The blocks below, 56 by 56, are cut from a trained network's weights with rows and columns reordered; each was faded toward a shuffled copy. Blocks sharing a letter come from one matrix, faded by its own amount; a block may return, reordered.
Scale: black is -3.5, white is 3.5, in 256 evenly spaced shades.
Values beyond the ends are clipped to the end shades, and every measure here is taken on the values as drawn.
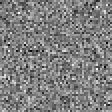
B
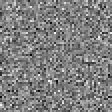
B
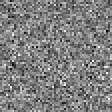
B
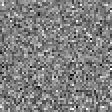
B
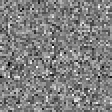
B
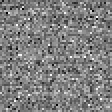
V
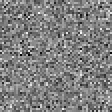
B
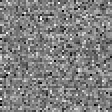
V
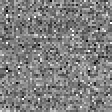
V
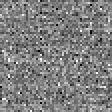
V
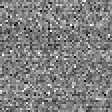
V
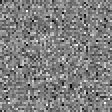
V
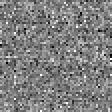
V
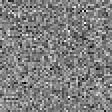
B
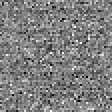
V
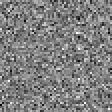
B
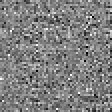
V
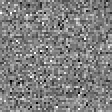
V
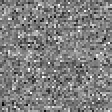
V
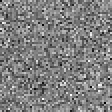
B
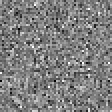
B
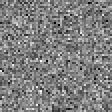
B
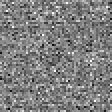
V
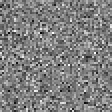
B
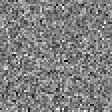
B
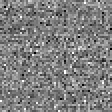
V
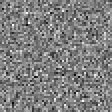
B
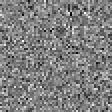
B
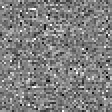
V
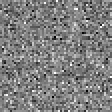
V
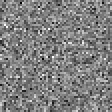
B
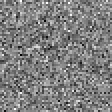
B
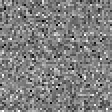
V
